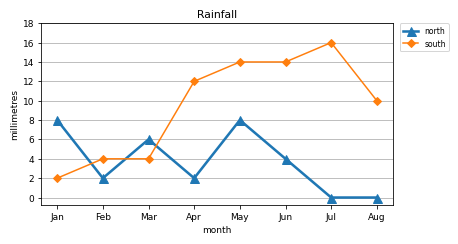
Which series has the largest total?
south
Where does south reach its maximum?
Jul
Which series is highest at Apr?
south
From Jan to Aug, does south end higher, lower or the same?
higher
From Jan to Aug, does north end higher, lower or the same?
lower
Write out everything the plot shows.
Title: Rainfall
x-axis: month, ticks Jan Feb Mar Apr May Jun Jul Aug
y-axis: millimetres, ticks 0 2 4 6 8 10 12 14 16 18
Legend: north, south
Values:
north: 8 2 6 2 8 4 0 0
south: 2 4 4 12 14 14 16 10
